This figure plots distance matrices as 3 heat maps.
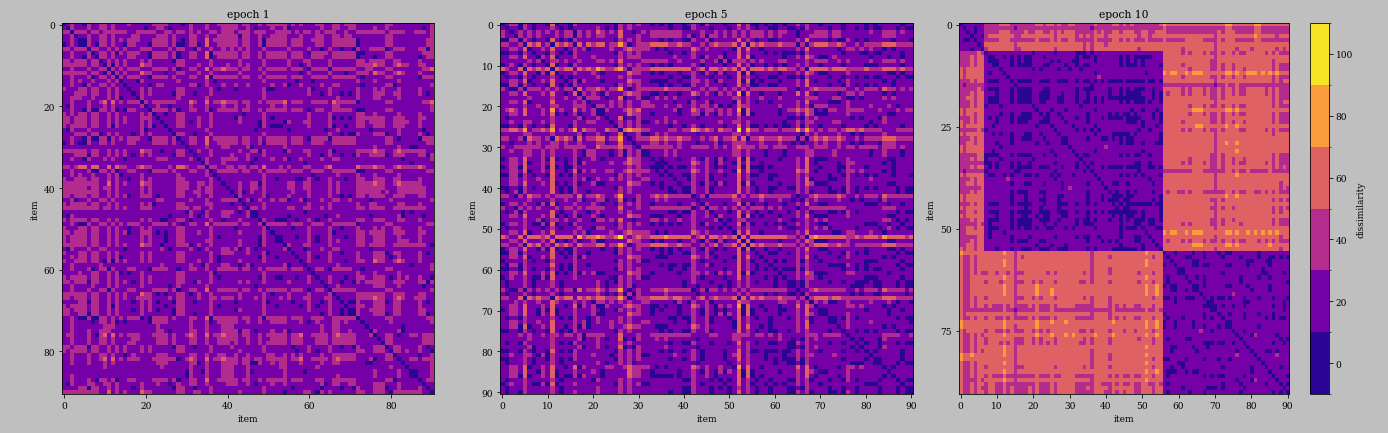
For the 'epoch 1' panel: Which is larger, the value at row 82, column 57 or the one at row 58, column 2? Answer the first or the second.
the first
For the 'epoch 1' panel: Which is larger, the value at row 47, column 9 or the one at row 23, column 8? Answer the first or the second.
the second
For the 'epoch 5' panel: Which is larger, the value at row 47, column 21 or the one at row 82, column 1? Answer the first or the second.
the first
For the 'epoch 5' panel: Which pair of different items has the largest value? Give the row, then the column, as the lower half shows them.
52, 26
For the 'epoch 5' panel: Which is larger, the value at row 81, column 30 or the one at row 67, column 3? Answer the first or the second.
the first
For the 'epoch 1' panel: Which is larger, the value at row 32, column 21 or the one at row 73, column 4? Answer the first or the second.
the first
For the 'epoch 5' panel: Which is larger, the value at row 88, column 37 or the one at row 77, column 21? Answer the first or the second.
the second
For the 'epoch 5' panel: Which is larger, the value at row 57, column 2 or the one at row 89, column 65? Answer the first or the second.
the first
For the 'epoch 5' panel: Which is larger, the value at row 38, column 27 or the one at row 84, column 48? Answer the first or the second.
the second
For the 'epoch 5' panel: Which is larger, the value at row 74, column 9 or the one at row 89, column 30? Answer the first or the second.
the first
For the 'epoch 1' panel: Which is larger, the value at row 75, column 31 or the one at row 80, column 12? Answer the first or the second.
the first
